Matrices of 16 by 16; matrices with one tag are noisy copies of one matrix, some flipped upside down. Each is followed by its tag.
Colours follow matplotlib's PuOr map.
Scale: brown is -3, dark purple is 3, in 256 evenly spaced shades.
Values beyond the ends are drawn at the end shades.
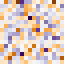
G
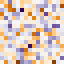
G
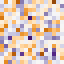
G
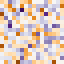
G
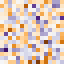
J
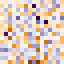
J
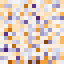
J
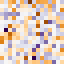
J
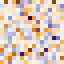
G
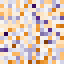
J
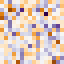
G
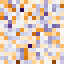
G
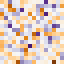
G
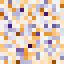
G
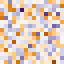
G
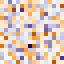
G
